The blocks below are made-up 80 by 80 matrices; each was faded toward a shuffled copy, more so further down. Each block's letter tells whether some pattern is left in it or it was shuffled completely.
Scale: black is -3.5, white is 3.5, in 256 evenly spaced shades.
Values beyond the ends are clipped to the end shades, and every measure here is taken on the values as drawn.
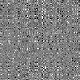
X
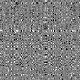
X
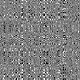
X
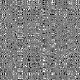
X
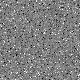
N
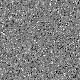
N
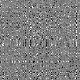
X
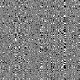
X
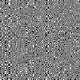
X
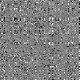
X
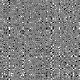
X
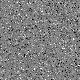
N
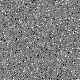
N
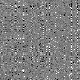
X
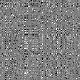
X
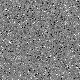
N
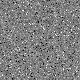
N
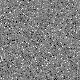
N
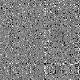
X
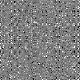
X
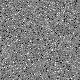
N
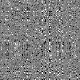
X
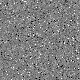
N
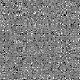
X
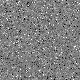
N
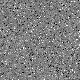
N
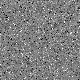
N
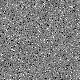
N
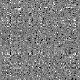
X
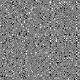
X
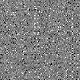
X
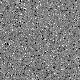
N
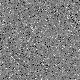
N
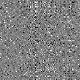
X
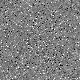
N
